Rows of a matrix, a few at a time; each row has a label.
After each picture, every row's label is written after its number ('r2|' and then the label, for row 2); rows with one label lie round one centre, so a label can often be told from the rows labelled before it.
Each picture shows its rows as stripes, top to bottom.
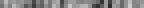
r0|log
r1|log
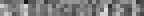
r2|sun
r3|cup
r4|cup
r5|cup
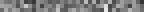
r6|sun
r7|cup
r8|log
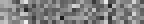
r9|cup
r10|log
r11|sun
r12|cup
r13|log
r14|cup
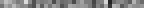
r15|cup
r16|log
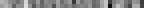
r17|cup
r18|cup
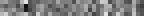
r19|cup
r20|sun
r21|sun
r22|cup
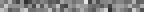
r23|sun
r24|log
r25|cup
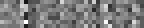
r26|sun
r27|cup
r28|cup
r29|sun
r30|sun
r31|cup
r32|sun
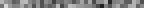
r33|cup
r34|log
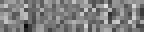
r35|log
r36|cup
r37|sun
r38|cup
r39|cup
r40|log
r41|sun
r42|sun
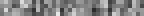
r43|cup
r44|cup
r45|log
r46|log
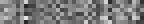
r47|cup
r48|sun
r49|log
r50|sun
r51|cup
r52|sun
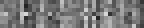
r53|sun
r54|sun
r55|sun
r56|cup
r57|sun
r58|sun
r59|sun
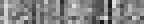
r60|log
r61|log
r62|log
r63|log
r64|cup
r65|log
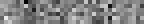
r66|sun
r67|cup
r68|log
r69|sun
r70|log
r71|log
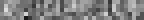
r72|log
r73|log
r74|log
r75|cup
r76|sun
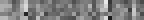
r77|cup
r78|cup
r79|cup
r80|sun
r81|cup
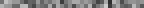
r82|log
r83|cup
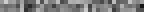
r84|log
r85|sun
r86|sun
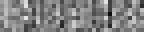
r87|cup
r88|cup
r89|log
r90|log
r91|cup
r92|log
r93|log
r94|sun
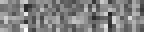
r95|cup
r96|sun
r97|sun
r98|cup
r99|log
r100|log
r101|cup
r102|cup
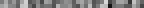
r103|cup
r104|cup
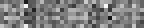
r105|sun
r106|cup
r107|log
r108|sun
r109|log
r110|sun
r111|cup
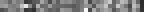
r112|sun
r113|cup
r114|sun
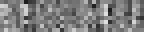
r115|sun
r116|cup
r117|cup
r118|cup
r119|sun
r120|cup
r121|sun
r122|log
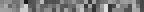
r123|sun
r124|cup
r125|cup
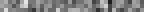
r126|cup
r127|cup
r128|log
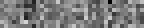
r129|log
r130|sun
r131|log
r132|sun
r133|sun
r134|cup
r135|log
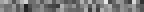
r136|cup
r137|sun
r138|sun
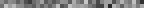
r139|sun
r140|log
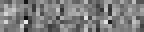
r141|sun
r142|log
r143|log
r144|log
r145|sun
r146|cup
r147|sun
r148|sun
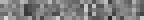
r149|cup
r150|sun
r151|sun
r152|sun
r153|log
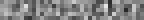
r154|log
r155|cup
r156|cup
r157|log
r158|sun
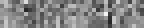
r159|cup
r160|log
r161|sun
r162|cup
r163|log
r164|log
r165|log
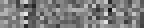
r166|cup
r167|sun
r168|log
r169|cup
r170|sun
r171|cup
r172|sun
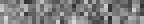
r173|sun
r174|cup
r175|cup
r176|sun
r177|log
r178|log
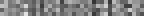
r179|log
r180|cup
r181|log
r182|cup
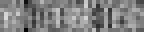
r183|sun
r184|sun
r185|log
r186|log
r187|log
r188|log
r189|log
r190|sun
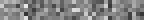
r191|log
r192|cup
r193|log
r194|sun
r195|cup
